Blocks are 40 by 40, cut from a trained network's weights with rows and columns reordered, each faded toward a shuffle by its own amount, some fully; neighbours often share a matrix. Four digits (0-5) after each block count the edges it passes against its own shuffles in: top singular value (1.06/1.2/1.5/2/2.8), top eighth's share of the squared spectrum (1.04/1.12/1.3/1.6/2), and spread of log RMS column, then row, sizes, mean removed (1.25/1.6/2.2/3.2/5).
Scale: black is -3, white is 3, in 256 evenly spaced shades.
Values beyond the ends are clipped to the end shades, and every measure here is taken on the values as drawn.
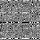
4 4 1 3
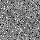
0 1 0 0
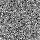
0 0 0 0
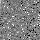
0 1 0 0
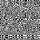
4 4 1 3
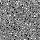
1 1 0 0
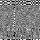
4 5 1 3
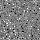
1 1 0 0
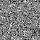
2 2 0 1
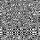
4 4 1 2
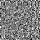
3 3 2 0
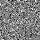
0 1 0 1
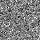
0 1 0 0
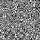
3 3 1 1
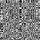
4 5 3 1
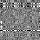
4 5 1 3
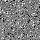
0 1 0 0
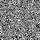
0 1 0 0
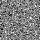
1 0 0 0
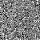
3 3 1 0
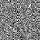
3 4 2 0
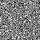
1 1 0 0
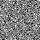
0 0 0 0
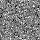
0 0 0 0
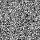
0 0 0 0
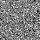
1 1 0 0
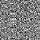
3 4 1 2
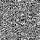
2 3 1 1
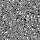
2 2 0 0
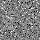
1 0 0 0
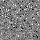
1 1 0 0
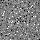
0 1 0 0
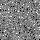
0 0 0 0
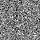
1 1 0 0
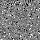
1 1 0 0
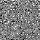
3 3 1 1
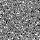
2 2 0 0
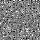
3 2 0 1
